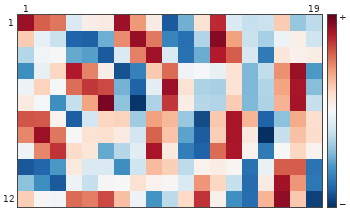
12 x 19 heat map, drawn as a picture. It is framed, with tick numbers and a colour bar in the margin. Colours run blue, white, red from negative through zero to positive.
The halves do not mirror each other. No row or column stands out. Rings spread out from the middle left. No overall slope runs across the table. The middle left is the ninth with the highest average.
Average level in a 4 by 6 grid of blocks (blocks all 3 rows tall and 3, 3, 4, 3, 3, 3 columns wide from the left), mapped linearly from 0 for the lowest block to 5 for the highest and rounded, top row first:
3 0 4 2 2 2
2 5 1 2 1 4
5 2 3 1 3 3
0 3 2 3 1 3
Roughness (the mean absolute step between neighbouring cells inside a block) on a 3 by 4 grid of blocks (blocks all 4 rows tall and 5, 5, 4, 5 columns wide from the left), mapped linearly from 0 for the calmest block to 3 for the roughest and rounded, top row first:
1 3 1 0 | 1 1 0 1 | 1 0 1 2
